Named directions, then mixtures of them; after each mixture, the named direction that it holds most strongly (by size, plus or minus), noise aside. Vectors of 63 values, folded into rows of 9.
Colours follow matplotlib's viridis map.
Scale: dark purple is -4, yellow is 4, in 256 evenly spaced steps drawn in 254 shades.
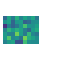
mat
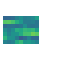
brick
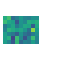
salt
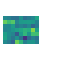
brick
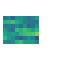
brick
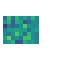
mat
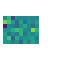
salt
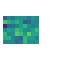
mat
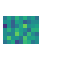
mat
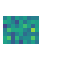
salt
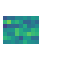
brick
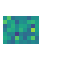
salt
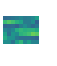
brick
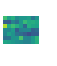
brick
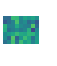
salt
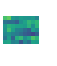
brick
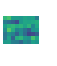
brick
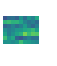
brick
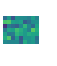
mat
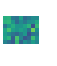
salt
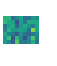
salt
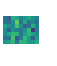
salt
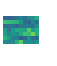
brick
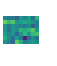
brick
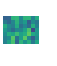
salt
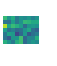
mat
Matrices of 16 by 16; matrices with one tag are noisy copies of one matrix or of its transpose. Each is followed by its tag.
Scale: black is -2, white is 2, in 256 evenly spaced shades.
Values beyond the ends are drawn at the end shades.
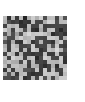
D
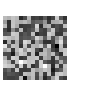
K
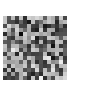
D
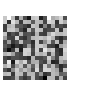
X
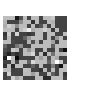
K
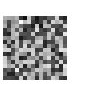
K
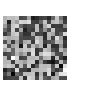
K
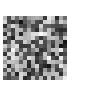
D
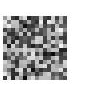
X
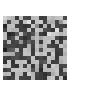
X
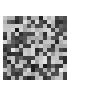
K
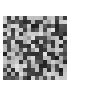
D
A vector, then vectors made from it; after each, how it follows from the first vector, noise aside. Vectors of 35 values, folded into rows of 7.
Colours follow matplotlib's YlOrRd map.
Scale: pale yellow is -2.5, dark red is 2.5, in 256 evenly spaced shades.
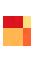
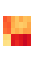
reversed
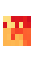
sign-scrambled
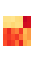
negated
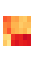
reversed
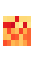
sign-scrambled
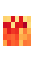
sign-scrambled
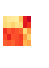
negated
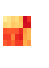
negated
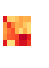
wrapped around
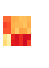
reversed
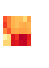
reversed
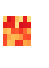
sign-scrambled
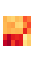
wrapped around
